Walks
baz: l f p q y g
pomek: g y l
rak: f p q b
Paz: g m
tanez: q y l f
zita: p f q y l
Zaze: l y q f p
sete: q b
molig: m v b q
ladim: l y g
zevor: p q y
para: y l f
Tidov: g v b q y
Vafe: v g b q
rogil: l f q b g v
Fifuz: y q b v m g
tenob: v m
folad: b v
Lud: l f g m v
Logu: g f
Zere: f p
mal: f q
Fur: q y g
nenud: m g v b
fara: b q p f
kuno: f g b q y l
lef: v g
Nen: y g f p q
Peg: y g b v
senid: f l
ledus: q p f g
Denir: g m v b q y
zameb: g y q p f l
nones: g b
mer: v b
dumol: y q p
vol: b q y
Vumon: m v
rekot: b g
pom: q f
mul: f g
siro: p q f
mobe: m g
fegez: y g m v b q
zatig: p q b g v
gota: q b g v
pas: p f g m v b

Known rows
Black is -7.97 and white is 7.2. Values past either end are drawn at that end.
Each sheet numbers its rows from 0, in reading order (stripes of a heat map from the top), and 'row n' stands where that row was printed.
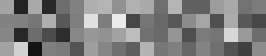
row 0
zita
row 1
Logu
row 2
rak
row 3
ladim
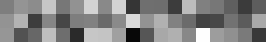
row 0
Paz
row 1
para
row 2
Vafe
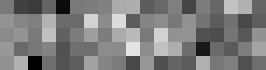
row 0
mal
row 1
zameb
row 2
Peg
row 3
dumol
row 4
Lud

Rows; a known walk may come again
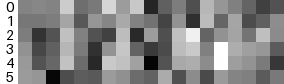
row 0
Denir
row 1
Vumon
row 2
vol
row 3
mer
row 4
Vafe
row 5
baz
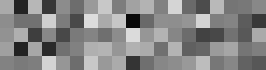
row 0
zevor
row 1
Tidov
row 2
para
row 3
zita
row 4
nones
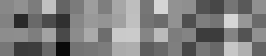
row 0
Peg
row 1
rak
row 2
Nen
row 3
mal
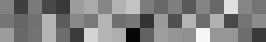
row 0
Zere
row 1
molig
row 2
lef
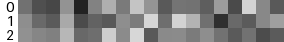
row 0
kuno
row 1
Fifuz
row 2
zameb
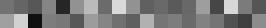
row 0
mul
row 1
ladim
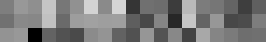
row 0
Paz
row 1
nenud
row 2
rogil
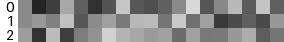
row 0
gota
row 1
fegez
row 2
pas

